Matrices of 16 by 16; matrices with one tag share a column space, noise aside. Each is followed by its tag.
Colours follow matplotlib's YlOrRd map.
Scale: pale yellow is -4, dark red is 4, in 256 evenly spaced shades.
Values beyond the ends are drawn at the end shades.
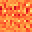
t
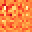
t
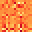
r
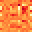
t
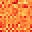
r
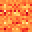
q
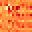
t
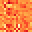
r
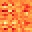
q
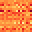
q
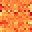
q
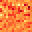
t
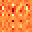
t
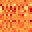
t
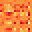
q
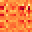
t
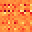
q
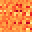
q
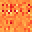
q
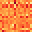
r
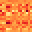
q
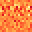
t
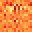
t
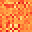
r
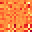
r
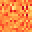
t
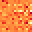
q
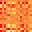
r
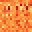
t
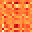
r
